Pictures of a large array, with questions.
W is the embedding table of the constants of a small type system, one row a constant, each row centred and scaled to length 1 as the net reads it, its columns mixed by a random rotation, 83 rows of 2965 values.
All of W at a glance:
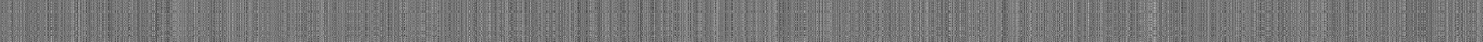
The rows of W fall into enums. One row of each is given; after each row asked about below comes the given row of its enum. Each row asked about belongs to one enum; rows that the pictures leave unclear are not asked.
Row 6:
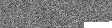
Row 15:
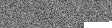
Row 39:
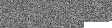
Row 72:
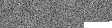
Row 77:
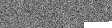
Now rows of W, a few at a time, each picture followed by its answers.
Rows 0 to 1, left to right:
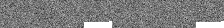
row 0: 15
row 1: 39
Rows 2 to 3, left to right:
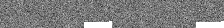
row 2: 77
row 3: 39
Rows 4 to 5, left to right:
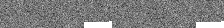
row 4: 77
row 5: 15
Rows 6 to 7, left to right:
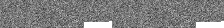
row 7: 6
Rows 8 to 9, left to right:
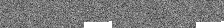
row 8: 39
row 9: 15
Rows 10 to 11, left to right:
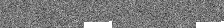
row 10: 6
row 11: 77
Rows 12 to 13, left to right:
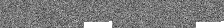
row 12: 6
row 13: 39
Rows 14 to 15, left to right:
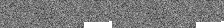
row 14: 15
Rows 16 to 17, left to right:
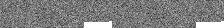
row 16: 6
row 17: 15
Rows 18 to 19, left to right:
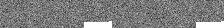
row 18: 39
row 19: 15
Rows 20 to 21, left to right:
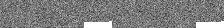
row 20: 6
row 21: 77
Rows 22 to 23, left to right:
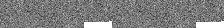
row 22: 77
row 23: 77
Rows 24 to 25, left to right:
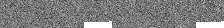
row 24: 15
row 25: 77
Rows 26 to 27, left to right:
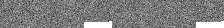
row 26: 72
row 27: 39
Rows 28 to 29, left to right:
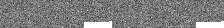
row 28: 39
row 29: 6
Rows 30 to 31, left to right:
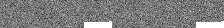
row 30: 15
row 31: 39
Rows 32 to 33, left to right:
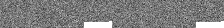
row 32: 6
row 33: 39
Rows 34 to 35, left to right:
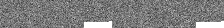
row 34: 39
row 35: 6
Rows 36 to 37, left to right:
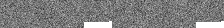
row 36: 15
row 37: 72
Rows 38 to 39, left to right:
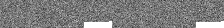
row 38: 6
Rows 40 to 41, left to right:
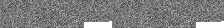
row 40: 6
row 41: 6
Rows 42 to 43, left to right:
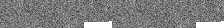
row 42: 77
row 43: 77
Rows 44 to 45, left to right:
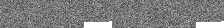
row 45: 6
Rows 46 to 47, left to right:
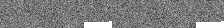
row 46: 77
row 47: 15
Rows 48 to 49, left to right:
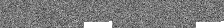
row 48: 6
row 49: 39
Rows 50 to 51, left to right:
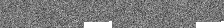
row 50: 6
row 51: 72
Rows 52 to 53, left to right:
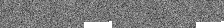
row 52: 72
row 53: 15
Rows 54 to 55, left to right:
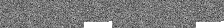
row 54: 39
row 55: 39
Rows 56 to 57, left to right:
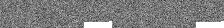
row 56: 6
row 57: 39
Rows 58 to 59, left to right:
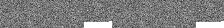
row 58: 39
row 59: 39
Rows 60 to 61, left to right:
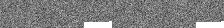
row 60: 6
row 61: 72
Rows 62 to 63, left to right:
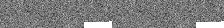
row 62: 77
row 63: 77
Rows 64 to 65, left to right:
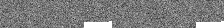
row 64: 39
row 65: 15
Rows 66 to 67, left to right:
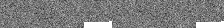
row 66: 15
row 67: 77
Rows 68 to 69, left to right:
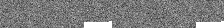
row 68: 39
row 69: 15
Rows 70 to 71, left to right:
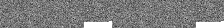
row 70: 39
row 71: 39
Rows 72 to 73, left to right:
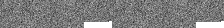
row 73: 72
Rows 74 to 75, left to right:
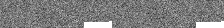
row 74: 6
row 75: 15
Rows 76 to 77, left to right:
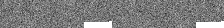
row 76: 72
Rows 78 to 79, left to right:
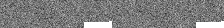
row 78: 15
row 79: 77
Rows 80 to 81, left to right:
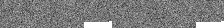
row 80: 72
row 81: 15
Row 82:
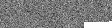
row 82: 77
